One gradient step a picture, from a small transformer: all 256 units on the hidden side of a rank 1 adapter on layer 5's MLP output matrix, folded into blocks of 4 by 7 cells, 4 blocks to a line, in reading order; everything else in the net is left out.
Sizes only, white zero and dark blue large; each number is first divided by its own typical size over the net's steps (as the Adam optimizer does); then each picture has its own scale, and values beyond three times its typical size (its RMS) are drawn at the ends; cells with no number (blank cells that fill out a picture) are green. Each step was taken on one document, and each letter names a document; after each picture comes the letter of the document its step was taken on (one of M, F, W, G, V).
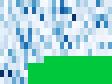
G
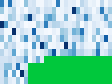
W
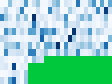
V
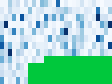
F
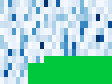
F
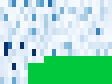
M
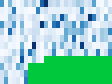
W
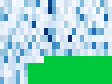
V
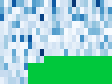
G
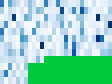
F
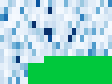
V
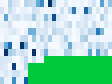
M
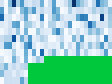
G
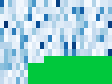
W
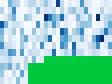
W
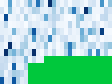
M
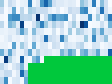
W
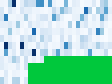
M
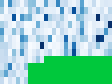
F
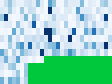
V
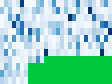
G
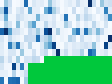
V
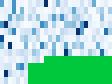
F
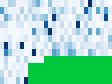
M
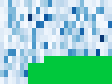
W
